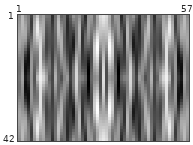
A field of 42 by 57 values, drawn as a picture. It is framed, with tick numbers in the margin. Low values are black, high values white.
Slope: none. Grain: streaks running down. Average level on the scale: 50%. Mirror symmetry: left to right and top to bottom.
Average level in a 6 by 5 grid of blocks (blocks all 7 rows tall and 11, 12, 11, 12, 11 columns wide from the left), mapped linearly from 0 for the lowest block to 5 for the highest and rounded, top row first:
40504
20402
21112
21112
20402
40504
